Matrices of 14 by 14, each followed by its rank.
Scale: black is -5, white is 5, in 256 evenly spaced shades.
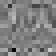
three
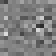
three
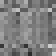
three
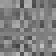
two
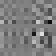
two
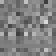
three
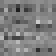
three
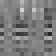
two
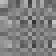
two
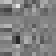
two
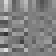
two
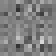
two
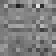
three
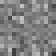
three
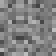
three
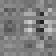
two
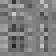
two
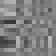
two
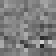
three
